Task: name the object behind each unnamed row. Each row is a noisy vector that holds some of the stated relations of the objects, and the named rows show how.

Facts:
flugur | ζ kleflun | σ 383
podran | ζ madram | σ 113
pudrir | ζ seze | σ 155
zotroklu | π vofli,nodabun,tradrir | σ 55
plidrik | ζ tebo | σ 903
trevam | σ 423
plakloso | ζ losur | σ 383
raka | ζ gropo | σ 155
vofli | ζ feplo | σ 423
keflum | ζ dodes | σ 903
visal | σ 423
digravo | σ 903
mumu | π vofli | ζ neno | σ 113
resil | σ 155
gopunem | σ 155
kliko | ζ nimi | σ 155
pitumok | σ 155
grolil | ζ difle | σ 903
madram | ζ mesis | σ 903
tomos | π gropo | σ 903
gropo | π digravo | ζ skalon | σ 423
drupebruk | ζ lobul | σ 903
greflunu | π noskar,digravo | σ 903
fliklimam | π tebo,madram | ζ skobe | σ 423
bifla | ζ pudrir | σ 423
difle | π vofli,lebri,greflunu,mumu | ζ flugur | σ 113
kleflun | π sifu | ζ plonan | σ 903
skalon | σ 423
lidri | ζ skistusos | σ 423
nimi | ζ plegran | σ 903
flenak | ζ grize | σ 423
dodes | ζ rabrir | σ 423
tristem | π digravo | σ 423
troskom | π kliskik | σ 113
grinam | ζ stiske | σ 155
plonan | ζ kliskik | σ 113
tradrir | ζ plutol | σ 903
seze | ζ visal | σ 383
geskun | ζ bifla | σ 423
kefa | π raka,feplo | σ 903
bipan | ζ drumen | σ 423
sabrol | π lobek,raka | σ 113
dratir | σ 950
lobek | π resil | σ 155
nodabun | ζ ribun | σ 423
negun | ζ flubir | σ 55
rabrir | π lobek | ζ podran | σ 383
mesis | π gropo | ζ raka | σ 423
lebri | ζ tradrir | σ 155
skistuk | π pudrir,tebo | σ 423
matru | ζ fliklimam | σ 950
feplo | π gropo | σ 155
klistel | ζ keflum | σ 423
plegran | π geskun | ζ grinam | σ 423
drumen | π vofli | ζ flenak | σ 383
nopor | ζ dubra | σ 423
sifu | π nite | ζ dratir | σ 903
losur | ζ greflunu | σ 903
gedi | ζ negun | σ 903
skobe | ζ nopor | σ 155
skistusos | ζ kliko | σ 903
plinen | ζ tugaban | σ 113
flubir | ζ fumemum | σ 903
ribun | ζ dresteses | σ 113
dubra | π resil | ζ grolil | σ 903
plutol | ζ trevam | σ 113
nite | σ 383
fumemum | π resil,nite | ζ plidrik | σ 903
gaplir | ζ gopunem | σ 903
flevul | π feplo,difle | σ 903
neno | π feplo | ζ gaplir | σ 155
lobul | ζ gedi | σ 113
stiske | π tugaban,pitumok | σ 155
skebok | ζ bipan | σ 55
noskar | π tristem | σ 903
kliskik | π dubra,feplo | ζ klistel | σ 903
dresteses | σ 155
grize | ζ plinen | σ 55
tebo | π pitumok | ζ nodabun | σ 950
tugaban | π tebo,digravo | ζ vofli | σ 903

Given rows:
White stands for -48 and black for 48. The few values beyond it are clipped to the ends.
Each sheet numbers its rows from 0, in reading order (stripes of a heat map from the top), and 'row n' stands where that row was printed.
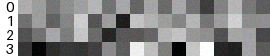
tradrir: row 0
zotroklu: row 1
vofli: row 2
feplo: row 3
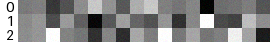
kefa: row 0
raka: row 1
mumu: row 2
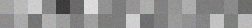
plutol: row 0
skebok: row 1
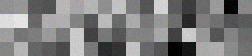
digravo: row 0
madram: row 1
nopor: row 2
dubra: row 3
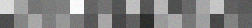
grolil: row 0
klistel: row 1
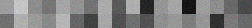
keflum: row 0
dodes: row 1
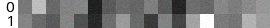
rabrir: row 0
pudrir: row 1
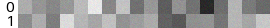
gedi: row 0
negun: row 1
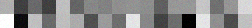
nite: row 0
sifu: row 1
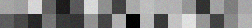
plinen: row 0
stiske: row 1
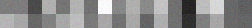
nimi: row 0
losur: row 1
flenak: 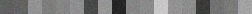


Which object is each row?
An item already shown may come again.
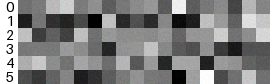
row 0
matru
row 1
lobek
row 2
nite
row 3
mesis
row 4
keflum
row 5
neno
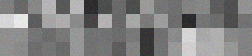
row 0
fliklimam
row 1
madram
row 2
flugur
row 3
flugur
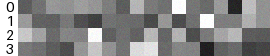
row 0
dratir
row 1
skobe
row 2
grolil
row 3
tomos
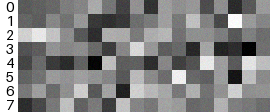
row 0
skistuk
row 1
drumen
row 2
podran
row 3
gropo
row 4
resil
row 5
dratir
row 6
zotroklu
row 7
plegran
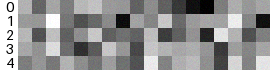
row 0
fumemum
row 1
difle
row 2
kleflun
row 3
plinen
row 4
grize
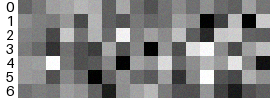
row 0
nodabun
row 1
tugaban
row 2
nimi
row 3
pitumok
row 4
difle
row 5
raka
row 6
mesis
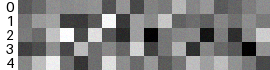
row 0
bipan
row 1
sabrol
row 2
tebo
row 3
tristem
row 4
plonan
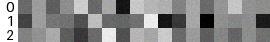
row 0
zotroklu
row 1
kliskik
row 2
troskom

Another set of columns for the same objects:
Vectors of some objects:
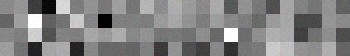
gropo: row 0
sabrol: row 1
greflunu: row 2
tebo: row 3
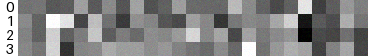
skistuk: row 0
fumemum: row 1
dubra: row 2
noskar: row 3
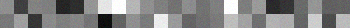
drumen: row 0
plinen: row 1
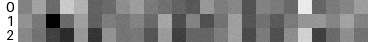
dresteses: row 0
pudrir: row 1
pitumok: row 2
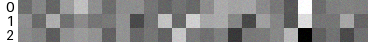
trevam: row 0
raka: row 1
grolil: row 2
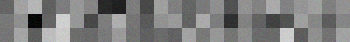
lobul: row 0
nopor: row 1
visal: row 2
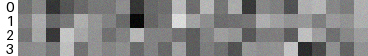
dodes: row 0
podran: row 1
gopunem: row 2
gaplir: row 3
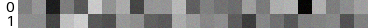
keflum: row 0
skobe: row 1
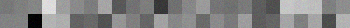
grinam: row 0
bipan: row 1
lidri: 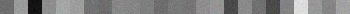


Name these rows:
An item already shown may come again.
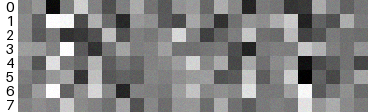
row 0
nopor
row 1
fumemum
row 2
tugaban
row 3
skebok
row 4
dubra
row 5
kleflun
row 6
troskom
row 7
matru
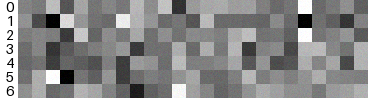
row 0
feplo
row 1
flugur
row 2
tristem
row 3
dodes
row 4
flenak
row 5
mumu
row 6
podran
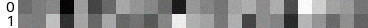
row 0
nodabun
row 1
mesis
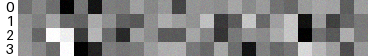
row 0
vofli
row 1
kliskik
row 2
fumemum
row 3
grize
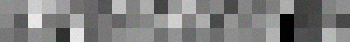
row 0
lobek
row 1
dubra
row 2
sifu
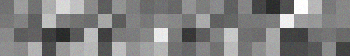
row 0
plegran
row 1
matru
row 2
tugaban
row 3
tomos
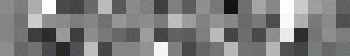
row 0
negun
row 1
neno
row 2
pitumok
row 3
tugaban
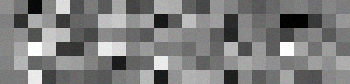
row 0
fliklimam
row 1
nite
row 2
skobe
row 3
zotroklu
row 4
podran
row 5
resil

